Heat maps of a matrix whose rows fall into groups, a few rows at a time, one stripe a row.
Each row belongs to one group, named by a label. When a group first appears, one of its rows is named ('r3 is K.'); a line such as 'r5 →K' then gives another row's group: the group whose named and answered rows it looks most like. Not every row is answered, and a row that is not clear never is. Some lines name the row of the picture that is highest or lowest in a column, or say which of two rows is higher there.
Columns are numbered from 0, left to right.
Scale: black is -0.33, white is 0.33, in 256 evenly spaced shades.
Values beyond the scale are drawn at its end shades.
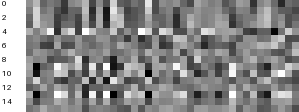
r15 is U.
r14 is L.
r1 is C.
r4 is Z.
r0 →C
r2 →C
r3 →C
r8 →U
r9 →L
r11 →C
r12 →U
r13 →L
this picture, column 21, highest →9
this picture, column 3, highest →4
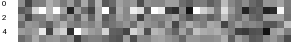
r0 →L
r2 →L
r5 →U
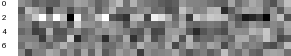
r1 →C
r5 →U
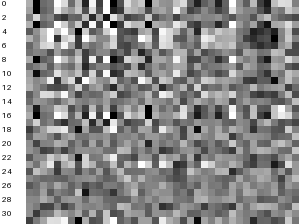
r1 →L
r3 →L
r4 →Z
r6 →Z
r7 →U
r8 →L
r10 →L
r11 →Z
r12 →U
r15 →L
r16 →L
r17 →C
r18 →Z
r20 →L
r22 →Z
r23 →Z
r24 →C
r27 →U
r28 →U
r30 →L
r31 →Z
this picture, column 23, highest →24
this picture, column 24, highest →12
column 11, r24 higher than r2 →Yes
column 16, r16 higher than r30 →Yes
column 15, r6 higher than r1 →No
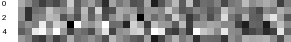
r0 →U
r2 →L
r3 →Z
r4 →Z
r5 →U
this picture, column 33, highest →5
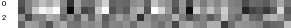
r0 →Z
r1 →Z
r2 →L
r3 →C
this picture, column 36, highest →2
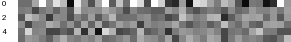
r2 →C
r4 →C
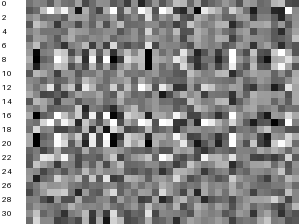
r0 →U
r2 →C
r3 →C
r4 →C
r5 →C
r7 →L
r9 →L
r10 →C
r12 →Z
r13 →U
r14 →C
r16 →L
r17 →Z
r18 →C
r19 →L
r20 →L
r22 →Z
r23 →C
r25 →L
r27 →Z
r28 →U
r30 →C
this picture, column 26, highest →17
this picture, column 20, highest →17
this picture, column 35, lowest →17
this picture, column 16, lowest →0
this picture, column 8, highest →12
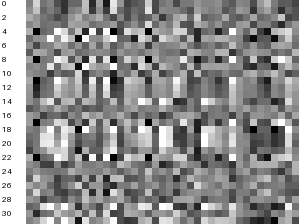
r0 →C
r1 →C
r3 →C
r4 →L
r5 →Z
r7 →C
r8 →L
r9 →Z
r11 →L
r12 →L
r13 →L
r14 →Z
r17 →L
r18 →Z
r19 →Z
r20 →Z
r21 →Z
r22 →L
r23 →U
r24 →C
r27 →C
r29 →Z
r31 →Z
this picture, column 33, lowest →31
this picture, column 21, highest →11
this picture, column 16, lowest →10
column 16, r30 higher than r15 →Yes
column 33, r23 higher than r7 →Yes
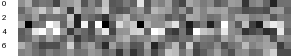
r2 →U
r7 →U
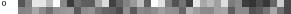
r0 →Z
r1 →U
